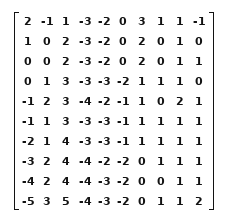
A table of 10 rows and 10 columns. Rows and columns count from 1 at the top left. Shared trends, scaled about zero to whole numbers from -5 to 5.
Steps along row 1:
down up down up up up down same down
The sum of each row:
1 1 1 -1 1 0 0 -2 -5 -2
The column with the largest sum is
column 3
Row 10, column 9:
1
